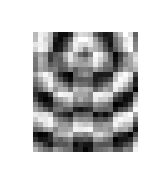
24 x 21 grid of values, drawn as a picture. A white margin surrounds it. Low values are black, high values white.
Ninth with the highest average: top middle. Odd rows or columns: none. Rings: centred on the top middle. Average level on the scale: 50%.
